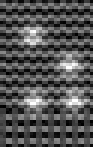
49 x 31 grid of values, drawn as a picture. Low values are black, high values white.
There are four bumps. There is no overall slope. On average the colour sits 30% of the way up the scale. Horizontal stripes repeat 12 times down the table.
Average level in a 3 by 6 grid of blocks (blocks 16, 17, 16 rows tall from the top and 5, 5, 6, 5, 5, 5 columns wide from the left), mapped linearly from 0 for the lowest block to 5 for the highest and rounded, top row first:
023000 | 011151 | 012121
